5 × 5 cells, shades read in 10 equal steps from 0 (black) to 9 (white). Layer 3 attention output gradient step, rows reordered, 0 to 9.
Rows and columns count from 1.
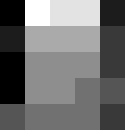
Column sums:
4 29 28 27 10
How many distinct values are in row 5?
3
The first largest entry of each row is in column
2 2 2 2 2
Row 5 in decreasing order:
4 4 4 3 2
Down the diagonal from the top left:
0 6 5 4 2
